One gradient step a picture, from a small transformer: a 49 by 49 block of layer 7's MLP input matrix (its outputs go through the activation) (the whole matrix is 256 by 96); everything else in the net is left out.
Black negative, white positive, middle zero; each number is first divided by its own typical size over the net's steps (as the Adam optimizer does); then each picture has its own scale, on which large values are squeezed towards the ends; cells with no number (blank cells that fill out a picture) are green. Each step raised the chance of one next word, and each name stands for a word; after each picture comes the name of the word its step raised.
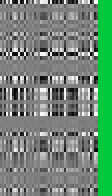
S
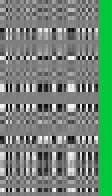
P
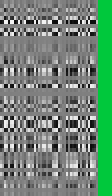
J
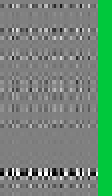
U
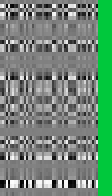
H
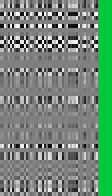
H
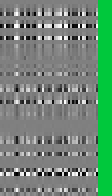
U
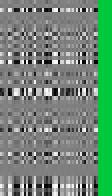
J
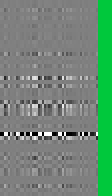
P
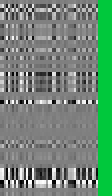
U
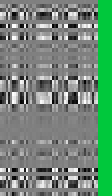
U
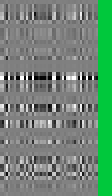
P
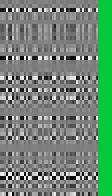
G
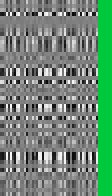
H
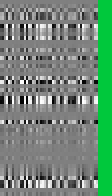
U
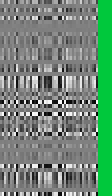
G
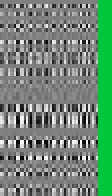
H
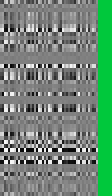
H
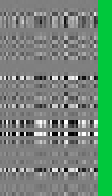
P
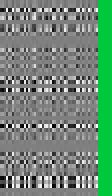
G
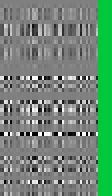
P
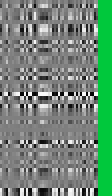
H
